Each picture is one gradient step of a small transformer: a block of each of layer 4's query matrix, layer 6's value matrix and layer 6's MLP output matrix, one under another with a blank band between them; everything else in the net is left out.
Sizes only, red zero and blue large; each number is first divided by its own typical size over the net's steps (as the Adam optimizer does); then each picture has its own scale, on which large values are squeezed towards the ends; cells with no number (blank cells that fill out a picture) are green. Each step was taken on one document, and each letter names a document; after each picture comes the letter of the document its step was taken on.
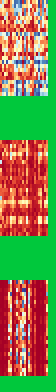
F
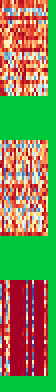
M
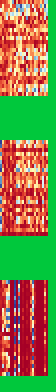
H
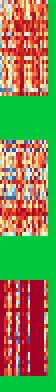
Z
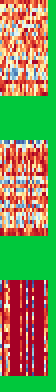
M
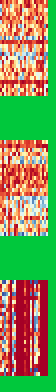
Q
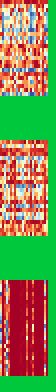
M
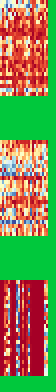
Z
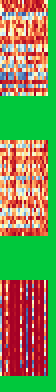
M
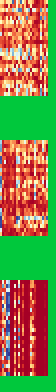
H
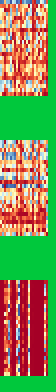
Z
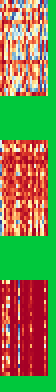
H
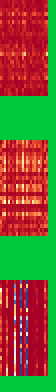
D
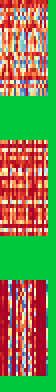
F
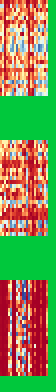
F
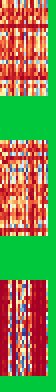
F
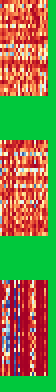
H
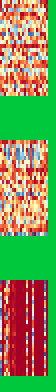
M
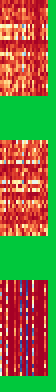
D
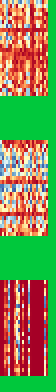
Z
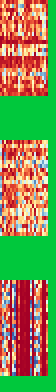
Q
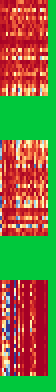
H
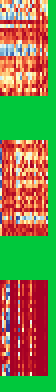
H
